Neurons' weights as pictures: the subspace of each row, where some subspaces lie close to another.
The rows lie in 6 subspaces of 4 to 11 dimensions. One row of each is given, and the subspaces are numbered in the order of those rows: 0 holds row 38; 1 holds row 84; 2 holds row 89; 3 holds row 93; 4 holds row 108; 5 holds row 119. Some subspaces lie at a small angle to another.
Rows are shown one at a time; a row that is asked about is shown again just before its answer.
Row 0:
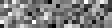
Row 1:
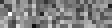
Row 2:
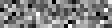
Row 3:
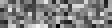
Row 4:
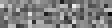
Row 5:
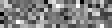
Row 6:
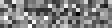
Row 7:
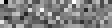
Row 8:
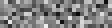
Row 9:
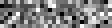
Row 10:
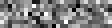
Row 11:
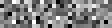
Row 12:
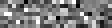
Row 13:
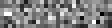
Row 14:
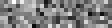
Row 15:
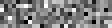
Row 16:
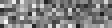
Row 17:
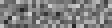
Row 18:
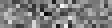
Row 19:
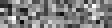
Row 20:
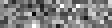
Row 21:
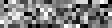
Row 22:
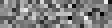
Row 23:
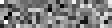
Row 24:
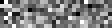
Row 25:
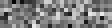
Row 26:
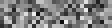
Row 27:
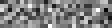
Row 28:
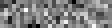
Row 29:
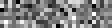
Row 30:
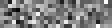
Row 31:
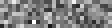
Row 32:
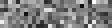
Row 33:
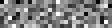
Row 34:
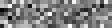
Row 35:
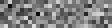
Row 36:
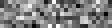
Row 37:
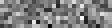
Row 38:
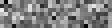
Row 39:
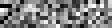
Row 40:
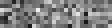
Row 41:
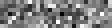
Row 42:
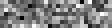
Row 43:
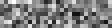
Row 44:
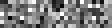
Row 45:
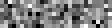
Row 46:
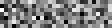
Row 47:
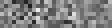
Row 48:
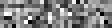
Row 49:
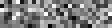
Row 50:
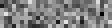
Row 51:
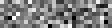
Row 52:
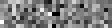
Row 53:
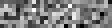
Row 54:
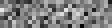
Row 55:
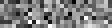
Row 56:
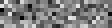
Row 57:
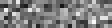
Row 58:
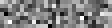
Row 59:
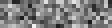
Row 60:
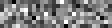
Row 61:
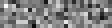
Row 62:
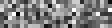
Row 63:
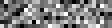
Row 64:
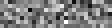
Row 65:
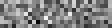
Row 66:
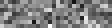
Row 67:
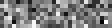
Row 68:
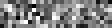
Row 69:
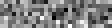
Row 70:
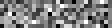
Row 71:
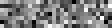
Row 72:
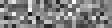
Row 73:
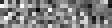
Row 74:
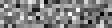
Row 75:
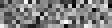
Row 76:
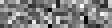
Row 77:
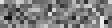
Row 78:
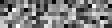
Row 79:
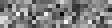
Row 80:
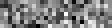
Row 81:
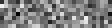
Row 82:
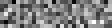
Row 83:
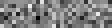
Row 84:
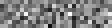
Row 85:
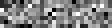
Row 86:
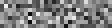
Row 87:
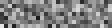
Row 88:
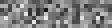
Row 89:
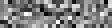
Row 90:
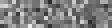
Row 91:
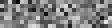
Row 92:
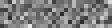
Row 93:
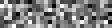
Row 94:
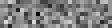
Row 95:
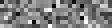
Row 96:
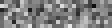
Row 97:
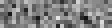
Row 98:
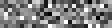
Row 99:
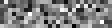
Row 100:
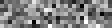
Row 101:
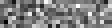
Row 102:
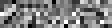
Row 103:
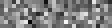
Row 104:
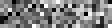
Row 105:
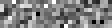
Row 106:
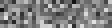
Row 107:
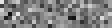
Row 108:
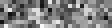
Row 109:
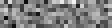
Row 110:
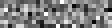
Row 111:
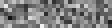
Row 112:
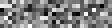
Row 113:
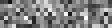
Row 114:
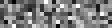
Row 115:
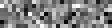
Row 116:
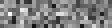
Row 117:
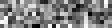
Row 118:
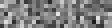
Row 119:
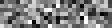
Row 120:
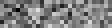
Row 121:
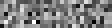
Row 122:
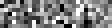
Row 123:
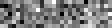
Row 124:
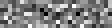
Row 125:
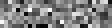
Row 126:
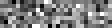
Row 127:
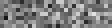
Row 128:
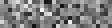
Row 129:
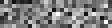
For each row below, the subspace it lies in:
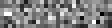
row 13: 1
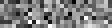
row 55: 3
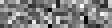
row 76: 5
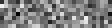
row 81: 1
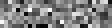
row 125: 0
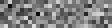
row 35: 1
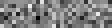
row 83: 1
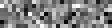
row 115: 4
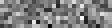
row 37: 5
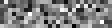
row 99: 1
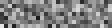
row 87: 4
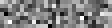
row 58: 1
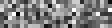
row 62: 4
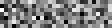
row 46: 4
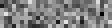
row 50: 4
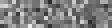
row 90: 3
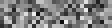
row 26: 0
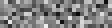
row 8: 2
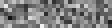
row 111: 4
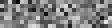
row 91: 0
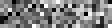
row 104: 1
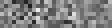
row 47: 1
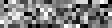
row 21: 0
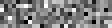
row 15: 4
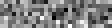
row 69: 4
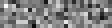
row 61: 4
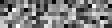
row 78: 1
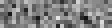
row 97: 1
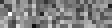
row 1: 1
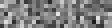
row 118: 1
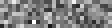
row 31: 5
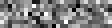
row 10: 4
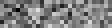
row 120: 4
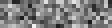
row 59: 2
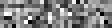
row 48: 1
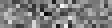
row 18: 0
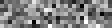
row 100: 5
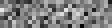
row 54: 3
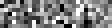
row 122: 1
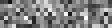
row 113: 0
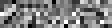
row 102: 4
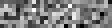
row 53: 4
